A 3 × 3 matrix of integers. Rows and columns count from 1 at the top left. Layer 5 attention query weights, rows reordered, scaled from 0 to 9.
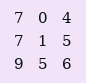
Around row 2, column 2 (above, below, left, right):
0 5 7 5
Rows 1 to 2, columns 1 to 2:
7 0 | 7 1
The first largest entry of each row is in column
1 1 1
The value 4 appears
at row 1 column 3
